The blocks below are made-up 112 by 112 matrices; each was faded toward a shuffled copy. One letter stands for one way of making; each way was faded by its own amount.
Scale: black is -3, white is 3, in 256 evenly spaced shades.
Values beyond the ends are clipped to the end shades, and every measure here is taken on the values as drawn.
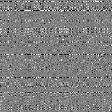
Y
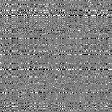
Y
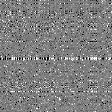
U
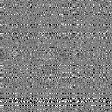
Y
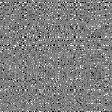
U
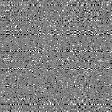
U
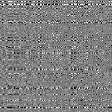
Y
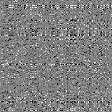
U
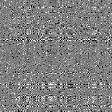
U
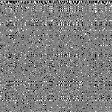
U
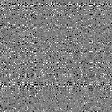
U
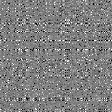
U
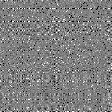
U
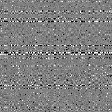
Y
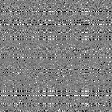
Y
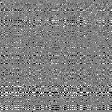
Y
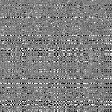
Y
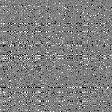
U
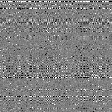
Y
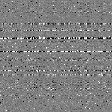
Y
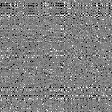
U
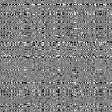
Y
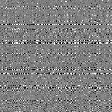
Y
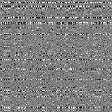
Y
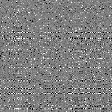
U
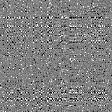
U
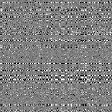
Y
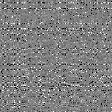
U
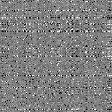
U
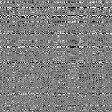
Y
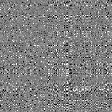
U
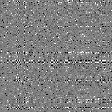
U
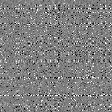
U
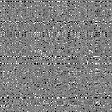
U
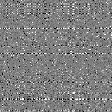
U
